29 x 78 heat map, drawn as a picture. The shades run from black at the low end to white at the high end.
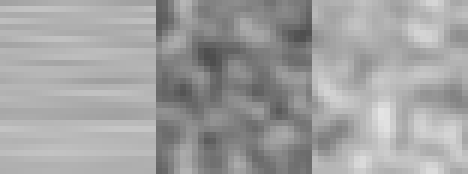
The table splits into one row of 3 panels. Panel 1,1: high, streaked across, faint in contrast. Panel 1,2: middling, blotchy. Panel 1,3: high, blotchy.
